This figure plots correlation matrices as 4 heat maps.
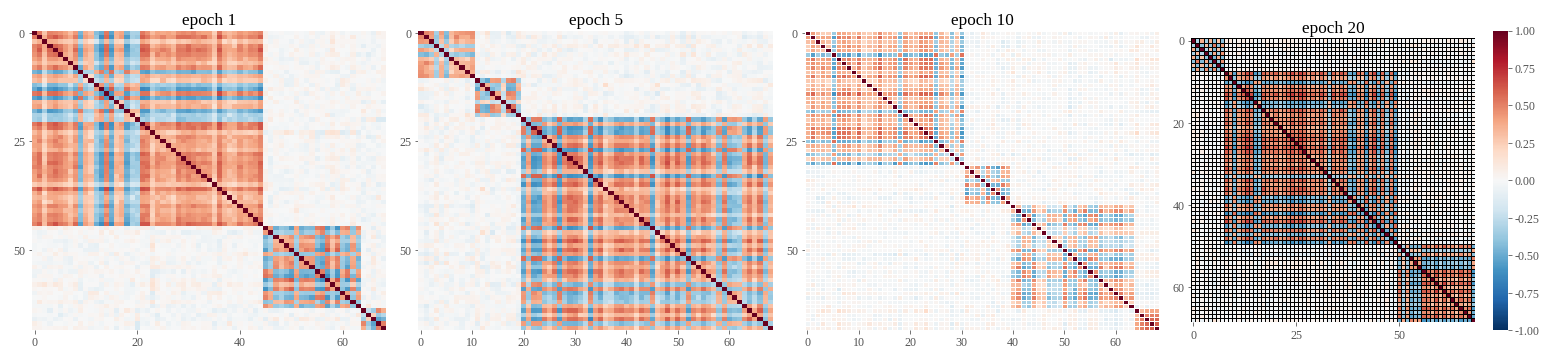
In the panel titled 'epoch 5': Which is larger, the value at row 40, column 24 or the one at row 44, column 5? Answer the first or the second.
the first
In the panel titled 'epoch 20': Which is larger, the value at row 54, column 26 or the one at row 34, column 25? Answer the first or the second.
the second
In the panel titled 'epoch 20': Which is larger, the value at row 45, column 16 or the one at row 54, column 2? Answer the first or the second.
the first
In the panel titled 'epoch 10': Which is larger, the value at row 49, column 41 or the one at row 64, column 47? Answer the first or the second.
the second
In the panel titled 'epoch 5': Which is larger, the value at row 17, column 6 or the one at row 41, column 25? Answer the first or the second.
the second
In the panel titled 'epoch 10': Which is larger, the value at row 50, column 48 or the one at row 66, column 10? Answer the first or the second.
the second
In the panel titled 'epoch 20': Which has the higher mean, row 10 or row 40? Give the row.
40
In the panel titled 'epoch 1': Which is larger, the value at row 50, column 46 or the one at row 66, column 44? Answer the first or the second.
the second
